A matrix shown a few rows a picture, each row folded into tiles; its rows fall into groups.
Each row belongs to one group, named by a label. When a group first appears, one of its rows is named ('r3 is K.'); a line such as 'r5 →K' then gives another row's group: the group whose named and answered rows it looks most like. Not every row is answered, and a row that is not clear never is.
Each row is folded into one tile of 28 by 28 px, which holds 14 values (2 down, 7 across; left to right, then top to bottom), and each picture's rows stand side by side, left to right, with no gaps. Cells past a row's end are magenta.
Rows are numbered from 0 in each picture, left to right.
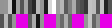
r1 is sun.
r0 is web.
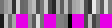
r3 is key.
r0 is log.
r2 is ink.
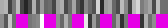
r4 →sun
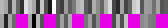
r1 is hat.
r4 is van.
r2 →van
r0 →hat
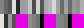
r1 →ink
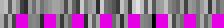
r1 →ink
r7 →web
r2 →hat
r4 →sun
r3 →log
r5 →ink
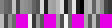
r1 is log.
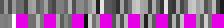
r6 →van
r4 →van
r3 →log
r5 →hat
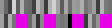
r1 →sun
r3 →log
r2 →ink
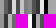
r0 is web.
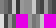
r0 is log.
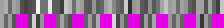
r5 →van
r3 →van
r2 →key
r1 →key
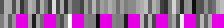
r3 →ink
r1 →hat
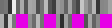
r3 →web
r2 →hat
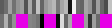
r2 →log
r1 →ink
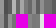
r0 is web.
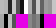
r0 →hat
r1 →ink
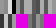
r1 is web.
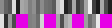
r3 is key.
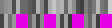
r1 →sun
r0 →log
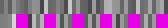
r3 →van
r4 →hat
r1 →log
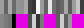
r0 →ink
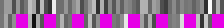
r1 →hat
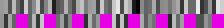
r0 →hat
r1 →key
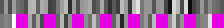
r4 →sun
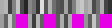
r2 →van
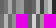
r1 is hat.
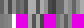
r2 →sun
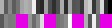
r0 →web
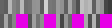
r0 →key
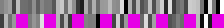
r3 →ink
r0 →log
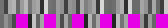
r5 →hat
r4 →log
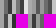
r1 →hat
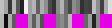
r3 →sun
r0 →hat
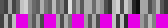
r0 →van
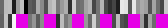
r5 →hat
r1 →sun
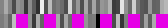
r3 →ink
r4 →key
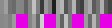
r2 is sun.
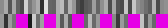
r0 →hat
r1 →log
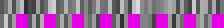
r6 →hat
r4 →sun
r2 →key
